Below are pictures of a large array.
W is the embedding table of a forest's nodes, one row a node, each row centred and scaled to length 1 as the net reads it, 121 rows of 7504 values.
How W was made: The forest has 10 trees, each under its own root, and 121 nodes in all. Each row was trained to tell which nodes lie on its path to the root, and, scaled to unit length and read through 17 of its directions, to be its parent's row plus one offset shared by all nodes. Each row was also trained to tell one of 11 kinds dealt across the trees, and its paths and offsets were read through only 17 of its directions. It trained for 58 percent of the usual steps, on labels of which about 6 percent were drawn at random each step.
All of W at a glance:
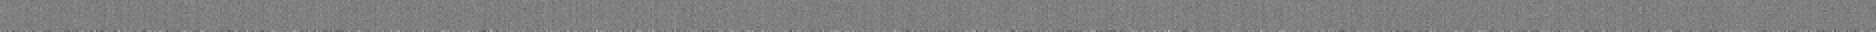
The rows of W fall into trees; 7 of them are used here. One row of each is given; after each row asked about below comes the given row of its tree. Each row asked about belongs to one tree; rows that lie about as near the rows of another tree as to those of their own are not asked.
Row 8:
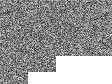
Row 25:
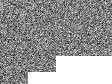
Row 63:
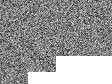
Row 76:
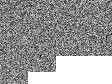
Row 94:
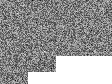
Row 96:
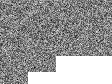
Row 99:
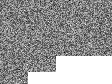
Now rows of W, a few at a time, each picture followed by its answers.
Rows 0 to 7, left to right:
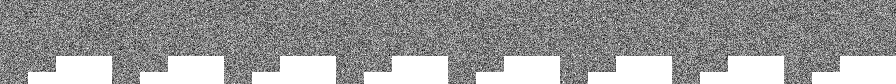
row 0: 63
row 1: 63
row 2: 76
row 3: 25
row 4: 99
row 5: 8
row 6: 25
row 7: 99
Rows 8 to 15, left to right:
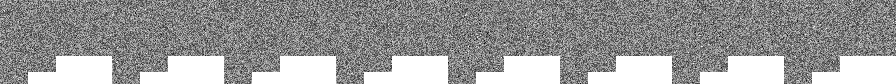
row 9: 25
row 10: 99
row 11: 99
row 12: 8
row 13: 99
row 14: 76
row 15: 94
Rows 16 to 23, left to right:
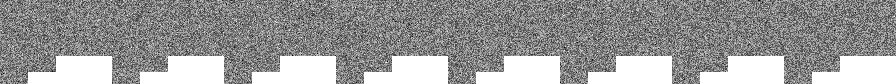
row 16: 8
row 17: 63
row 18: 63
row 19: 94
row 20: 25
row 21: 76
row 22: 96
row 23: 76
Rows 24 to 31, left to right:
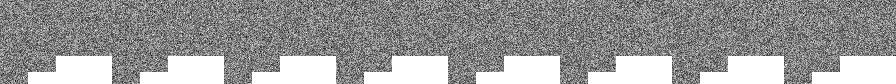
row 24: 25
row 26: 8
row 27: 25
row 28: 99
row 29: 94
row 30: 94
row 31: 8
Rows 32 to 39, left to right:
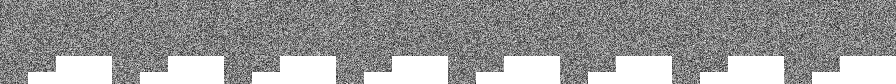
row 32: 99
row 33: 96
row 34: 94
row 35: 8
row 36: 94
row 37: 94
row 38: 94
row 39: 94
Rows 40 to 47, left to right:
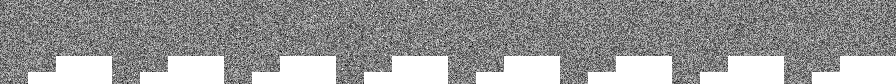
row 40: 96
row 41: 94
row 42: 8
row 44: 76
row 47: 99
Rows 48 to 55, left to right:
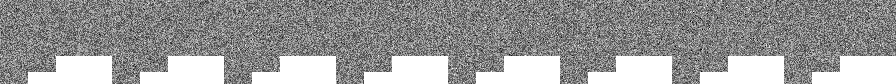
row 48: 8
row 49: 94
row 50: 96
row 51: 94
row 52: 63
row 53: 25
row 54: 99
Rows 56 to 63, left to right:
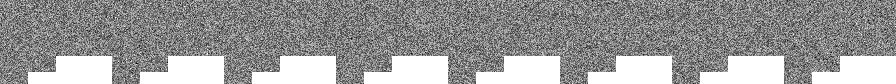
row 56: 94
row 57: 63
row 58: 76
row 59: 8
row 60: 63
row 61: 63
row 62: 99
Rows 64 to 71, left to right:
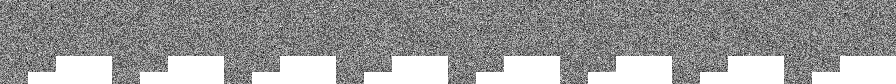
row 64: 76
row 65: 63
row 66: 8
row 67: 8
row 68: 96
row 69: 99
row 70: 8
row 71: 63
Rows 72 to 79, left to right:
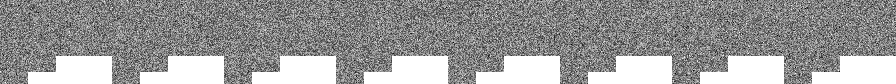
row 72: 8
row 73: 99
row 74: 8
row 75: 63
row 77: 96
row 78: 25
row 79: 94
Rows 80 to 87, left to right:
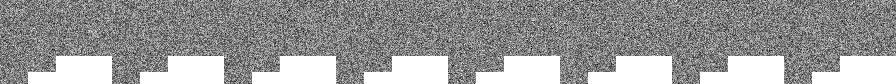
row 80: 25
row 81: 25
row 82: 94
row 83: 99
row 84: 99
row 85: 76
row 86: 94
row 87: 25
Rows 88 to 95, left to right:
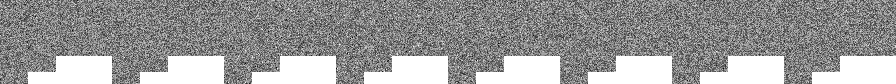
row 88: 63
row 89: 94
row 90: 99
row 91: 96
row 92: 94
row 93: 25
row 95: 99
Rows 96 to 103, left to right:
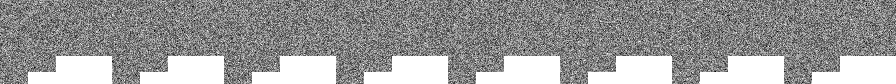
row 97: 25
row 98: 25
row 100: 99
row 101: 63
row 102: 96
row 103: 99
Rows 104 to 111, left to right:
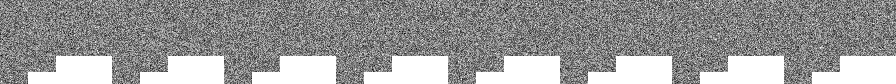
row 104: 63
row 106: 94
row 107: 63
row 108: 63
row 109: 96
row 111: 25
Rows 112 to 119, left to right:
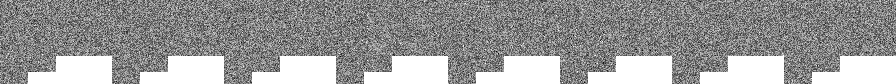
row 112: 99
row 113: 99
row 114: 8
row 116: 94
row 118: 25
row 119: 76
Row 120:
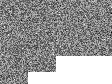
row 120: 76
